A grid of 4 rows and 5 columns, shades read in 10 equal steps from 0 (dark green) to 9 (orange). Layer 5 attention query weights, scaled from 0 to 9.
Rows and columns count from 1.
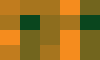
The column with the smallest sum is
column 5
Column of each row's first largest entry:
4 1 1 4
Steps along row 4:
down up up down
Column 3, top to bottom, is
6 5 5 6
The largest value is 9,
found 4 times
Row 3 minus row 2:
3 4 0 3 4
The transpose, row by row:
7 6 9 7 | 6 0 4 4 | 6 5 5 6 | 9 6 9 9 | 4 0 4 4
